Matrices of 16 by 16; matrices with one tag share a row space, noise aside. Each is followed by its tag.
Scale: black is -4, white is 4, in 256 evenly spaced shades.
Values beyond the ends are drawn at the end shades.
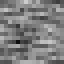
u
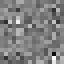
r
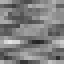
u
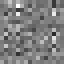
r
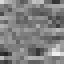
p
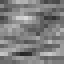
u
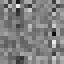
r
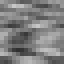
u
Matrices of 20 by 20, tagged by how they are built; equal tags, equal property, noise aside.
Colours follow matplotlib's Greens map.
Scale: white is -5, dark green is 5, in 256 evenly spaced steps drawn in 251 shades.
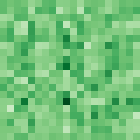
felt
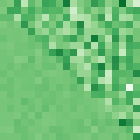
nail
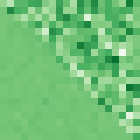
nail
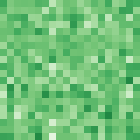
felt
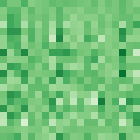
felt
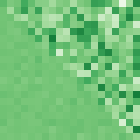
nail
